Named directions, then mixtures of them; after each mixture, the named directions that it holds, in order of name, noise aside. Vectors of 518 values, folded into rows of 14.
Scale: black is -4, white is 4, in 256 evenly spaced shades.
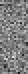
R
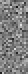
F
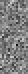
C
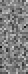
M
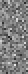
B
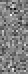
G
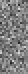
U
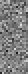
F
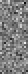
B, F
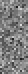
C, F, U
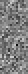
C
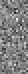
B, G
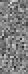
C, G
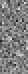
B, U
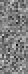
C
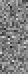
B, U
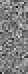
F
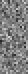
B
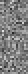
C, G, R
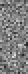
B, R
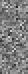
B, C, F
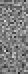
M, R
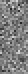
G, U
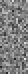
B, M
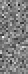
C, U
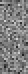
R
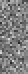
U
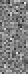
B, F, R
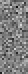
F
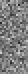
U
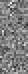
C, G, M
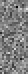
C, F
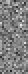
B, F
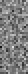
M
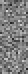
B, F, R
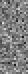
B
